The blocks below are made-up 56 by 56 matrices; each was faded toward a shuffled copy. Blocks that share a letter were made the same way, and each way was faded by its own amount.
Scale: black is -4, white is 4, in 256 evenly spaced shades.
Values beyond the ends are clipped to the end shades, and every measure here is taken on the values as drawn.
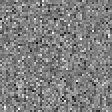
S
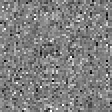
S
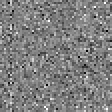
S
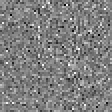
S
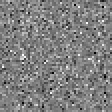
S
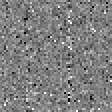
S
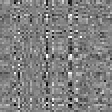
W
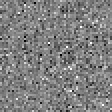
S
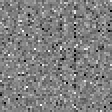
S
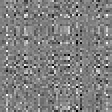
W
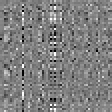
W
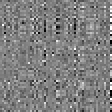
W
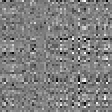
W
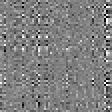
W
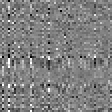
W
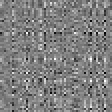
W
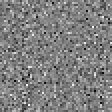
S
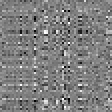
W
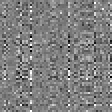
W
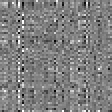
W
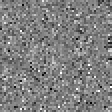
S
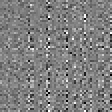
W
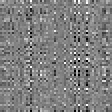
W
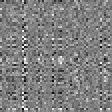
W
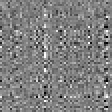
W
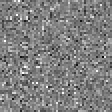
S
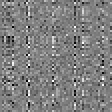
W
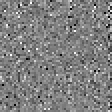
S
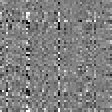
W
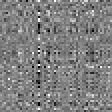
W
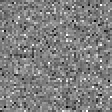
S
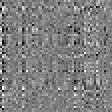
W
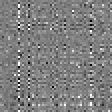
W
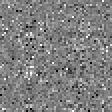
S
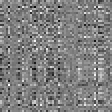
W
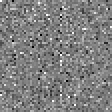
S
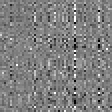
W
